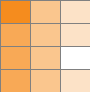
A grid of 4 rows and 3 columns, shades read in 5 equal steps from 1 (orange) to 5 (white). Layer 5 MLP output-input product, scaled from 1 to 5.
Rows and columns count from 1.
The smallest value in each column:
1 3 4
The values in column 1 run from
1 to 2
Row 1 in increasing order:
1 3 4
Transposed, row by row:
1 2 2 2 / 3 3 3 3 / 4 4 5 4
